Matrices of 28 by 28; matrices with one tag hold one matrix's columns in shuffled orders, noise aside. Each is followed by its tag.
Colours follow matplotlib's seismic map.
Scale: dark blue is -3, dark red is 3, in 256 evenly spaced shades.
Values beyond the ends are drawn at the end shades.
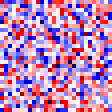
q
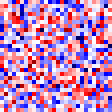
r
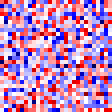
q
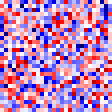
r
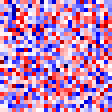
r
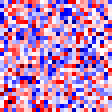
q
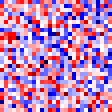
q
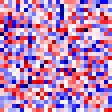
r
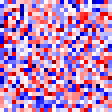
r
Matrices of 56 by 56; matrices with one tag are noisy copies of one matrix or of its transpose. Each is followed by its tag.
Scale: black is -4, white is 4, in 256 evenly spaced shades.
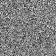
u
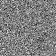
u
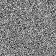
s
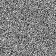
s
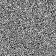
s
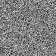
s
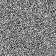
s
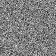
s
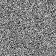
s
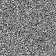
u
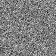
s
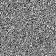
u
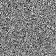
u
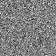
u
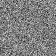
s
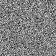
s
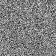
s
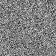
s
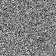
u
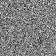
u
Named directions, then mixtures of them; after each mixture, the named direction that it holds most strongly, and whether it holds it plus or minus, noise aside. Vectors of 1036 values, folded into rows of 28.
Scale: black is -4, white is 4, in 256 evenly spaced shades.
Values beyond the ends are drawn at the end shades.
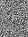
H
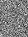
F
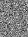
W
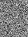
W, plus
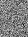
H, plus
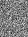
H, minus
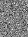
W, plus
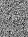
H, plus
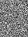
W, minus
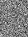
F, plus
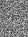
H, minus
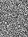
F, plus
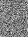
H, plus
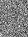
F, plus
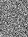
F, plus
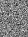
W, minus
